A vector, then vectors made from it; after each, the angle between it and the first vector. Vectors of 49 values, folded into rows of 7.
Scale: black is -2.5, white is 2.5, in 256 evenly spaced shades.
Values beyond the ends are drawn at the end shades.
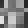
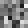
partly opposed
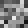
partly aligned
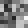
partly opposed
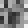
nearly opposite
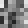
nearly opposite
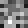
partly aligned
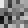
partly opposed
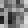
nearly opposite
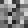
orthogonal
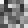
partly opposed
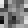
nearly opposite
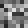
orthogonal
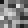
partly aligned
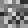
orthogonal
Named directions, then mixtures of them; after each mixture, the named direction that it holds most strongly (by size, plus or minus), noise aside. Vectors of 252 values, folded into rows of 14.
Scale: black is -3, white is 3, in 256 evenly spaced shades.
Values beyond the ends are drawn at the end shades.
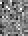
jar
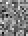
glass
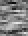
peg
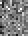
jar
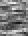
peg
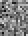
glass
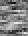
peg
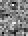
glass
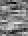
peg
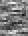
peg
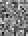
glass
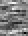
peg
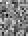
glass
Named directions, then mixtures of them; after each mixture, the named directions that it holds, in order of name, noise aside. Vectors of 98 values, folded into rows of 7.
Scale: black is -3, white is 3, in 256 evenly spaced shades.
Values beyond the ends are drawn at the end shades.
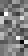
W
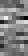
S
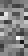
S, W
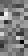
S, W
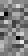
S, W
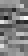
S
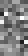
S, W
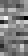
S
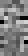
S, W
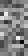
S, W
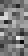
S, W
